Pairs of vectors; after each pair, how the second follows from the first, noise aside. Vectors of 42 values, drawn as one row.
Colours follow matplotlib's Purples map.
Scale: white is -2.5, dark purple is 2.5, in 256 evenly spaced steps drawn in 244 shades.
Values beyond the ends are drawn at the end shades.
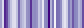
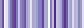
negated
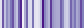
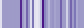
partly zeroed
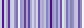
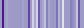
partly zeroed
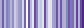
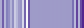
partly zeroed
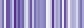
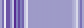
partly zeroed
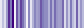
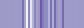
partly zeroed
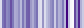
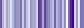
negated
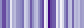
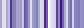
negated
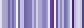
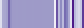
partly zeroed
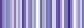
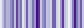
negated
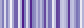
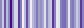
negated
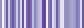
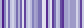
negated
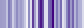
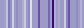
partly zeroed
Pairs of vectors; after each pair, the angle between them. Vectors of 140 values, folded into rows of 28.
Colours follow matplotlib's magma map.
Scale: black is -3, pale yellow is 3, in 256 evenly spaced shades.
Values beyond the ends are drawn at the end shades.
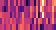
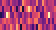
orthogonal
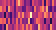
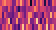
partly aligned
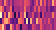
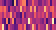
orthogonal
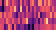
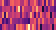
partly opposed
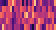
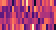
nearly opposite
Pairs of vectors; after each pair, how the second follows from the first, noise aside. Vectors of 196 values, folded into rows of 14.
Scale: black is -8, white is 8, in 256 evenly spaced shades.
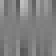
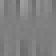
shrunk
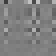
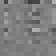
sign-scrambled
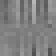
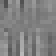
reversed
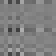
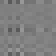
shrunk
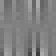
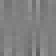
shrunk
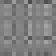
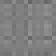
shrunk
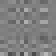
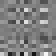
scaled up
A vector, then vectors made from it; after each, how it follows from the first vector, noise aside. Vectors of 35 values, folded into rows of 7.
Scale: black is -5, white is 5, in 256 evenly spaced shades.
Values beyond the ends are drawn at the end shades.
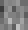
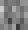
negated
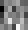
scaled up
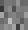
sign-scrambled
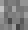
negated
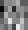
scaled up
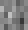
wrapped around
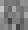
negated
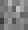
wrapped around
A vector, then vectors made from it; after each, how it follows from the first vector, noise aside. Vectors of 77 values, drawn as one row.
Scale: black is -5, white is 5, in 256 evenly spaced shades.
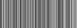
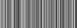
reversed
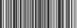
scaled up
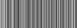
reversed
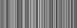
wrapped around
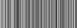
reversed
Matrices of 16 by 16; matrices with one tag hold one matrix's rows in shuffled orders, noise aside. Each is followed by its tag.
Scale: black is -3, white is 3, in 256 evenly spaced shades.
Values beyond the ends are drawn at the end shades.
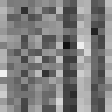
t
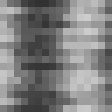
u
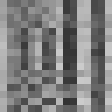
t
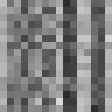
t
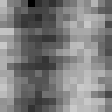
u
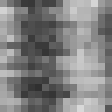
u
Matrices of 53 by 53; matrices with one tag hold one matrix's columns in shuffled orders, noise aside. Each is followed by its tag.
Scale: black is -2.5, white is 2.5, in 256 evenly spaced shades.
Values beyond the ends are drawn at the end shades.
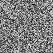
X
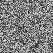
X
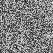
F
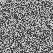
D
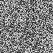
F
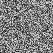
F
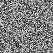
X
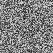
F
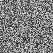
X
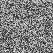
D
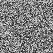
D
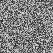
X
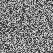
F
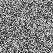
D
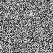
X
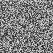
D
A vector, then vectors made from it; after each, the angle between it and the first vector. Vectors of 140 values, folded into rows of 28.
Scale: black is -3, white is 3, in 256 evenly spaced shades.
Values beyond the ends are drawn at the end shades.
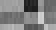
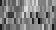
partly opposed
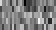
partly aligned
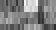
nearly opposite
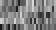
partly opposed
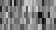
partly opposed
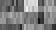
nearly opposite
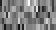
partly opposed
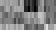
nearly parallel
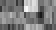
nearly opposite
